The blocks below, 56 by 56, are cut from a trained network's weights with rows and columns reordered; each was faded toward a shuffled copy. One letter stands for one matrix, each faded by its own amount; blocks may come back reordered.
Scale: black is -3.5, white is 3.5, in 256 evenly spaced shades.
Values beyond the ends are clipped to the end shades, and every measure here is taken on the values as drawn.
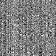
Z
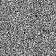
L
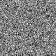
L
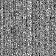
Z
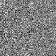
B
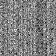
Z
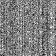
Z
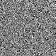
L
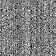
Z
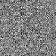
B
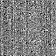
Z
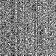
Z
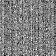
Z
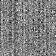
Z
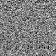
B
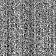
Z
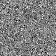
L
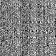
Z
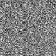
B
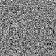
B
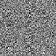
B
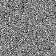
L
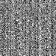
Z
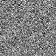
L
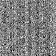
Z
